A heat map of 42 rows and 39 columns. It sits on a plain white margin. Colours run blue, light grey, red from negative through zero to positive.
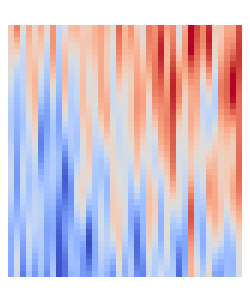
Mirror symmetry: none. Ninth with the lowest average: bottom left. Slope: up to the top right. Ninth with the highest average: top right.
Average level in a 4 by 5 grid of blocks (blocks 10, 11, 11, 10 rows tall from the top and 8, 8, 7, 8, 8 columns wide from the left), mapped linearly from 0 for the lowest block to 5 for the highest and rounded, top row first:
3 3 4 5 5 | 1 2 3 4 4 | 1 1 2 3 3 | 1 0 1 2 2
